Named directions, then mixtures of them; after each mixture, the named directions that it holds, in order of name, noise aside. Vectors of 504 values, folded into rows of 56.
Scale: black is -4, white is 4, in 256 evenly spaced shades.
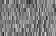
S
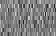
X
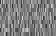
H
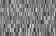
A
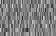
H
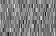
A, X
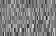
A, S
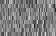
S, X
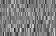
A, S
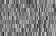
S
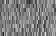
S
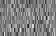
A, S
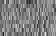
S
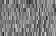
S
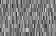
H, S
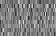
X
